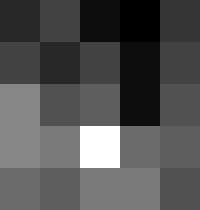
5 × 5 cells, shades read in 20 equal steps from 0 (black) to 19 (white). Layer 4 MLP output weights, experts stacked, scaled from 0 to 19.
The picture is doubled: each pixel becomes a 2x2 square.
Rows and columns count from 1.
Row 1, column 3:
1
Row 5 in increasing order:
6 7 8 9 9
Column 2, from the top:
5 3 6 9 7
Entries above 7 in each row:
0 0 1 4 3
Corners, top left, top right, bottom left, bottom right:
3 4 8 6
